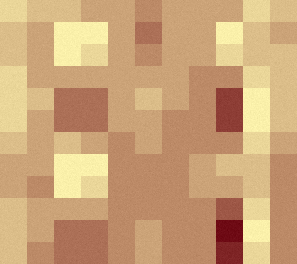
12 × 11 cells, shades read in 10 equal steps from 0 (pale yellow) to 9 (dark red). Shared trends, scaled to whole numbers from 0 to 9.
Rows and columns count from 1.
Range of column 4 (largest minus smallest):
5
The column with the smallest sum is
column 10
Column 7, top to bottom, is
3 3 3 3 3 4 4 4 4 4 4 4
